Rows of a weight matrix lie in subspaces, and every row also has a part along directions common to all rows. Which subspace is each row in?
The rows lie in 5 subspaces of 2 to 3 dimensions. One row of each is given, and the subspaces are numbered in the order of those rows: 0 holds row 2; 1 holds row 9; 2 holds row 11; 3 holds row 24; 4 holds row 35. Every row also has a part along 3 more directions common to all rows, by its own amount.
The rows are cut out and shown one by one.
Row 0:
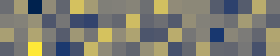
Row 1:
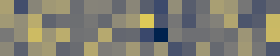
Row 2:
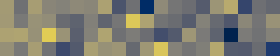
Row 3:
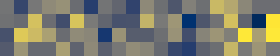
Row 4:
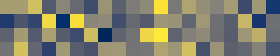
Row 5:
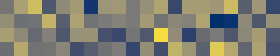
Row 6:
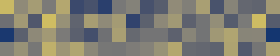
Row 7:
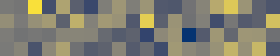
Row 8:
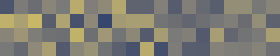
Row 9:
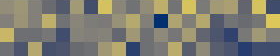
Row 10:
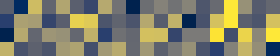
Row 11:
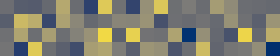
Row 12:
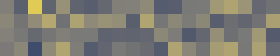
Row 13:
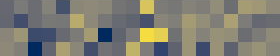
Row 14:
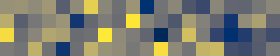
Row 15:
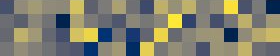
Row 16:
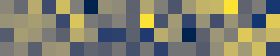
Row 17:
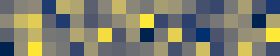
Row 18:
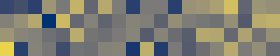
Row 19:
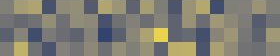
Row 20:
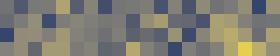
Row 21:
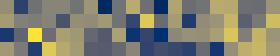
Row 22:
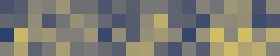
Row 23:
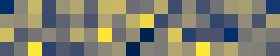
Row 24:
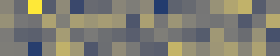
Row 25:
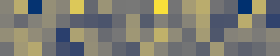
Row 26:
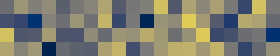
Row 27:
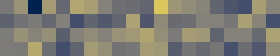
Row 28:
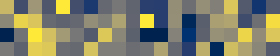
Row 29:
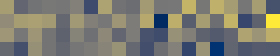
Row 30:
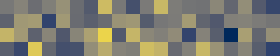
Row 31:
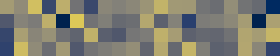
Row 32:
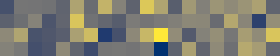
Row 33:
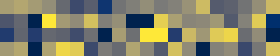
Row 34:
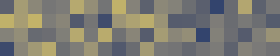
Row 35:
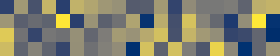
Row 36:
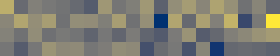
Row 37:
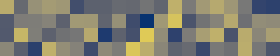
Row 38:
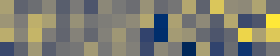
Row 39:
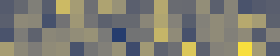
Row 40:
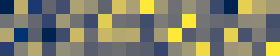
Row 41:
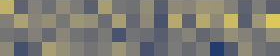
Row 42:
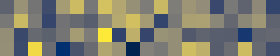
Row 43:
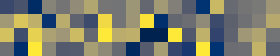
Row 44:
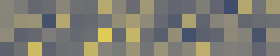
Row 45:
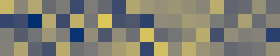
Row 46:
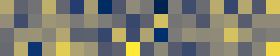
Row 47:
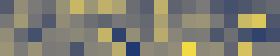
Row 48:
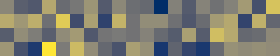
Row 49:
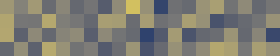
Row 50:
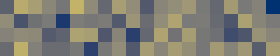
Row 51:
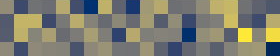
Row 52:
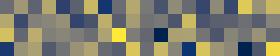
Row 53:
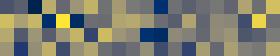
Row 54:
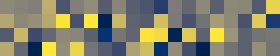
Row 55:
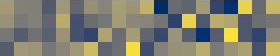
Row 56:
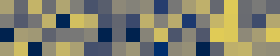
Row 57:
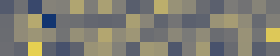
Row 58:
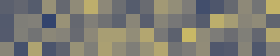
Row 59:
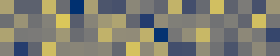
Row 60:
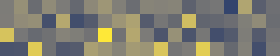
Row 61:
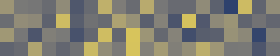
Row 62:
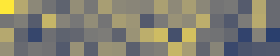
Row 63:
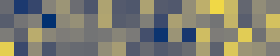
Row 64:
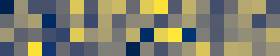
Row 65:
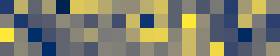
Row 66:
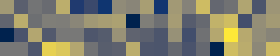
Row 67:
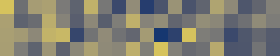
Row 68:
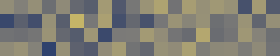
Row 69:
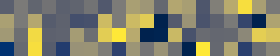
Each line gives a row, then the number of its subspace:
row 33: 0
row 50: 2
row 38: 1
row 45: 4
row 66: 0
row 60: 2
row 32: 0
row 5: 3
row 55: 2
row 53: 4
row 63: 4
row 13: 0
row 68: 4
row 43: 2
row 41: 1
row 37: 2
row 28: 0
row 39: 1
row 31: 4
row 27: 3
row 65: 0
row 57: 3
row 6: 0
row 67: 0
